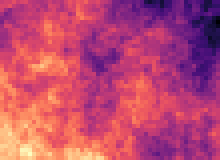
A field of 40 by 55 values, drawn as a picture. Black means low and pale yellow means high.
Ninth with the highest average: bottom left. Slope: up to the bottom left. Lone odd cells: none. Odd rows or columns: none. Mirror symmetry: none. Grain: blotchy. Ninth with the lowest average: top right.
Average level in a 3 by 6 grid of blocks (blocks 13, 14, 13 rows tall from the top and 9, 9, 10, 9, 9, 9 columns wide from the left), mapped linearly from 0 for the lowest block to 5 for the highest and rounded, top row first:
3 3 3 2 1 0 / 4 4 2 3 2 1 / 5 4 4 3 2 2
